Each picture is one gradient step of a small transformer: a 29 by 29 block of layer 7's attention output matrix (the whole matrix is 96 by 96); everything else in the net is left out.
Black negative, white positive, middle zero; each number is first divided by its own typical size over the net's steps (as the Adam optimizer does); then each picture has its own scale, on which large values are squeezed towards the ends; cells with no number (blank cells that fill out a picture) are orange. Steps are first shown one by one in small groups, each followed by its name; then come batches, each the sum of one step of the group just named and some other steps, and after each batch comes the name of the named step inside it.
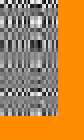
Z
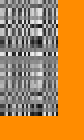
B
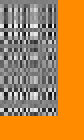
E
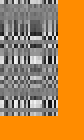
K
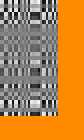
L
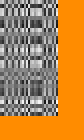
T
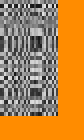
B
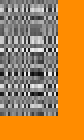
K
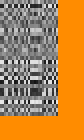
T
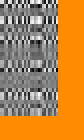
Z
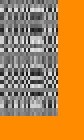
K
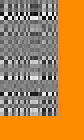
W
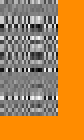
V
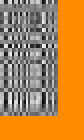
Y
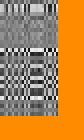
V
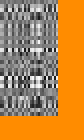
V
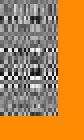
V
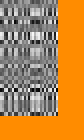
V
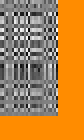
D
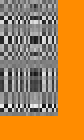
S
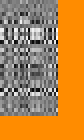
D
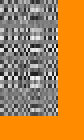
D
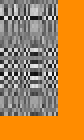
S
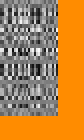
D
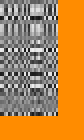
S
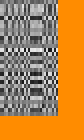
S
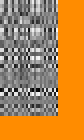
D
